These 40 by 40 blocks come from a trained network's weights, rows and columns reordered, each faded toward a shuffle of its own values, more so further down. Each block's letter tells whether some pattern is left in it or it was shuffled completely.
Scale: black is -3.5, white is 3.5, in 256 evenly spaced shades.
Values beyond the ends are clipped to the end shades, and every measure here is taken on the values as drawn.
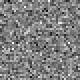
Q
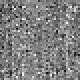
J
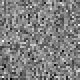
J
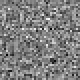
J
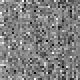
J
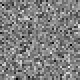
Q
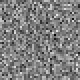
J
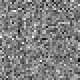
J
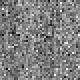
J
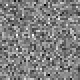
J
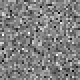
Q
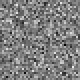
J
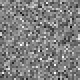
Q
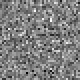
J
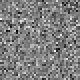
Q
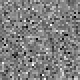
Q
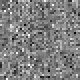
J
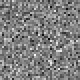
J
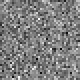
J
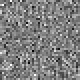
J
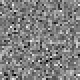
Q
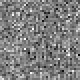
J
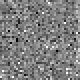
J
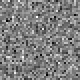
J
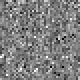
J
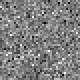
Q
